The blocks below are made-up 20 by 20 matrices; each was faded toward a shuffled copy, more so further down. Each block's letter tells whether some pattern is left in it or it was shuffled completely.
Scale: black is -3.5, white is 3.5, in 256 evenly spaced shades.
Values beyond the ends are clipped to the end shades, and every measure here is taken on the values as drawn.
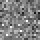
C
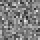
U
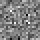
U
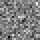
C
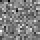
C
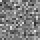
C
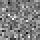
C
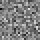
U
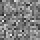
U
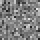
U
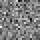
U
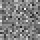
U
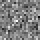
U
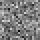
C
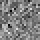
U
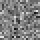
U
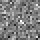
C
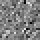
U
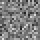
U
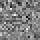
U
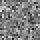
C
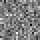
C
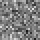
C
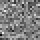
C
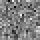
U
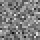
C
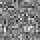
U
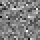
C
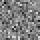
C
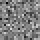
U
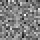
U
